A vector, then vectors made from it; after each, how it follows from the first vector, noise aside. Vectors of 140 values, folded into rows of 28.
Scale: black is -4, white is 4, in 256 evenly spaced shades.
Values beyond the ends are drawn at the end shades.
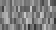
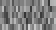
negated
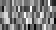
scaled up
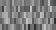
copied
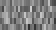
copied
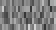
negated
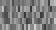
negated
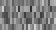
negated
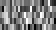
scaled up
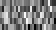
scaled up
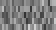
negated
